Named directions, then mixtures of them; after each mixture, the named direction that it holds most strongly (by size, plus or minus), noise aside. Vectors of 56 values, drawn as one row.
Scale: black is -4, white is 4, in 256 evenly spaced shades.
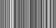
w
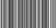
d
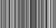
w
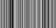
w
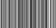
d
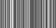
w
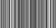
w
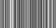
w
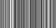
w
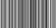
d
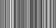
w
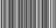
d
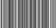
d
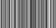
w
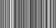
w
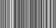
w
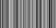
d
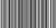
d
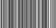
d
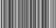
d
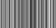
w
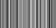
d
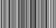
d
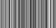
w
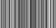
w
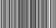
d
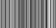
w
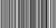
d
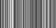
w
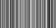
w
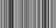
d
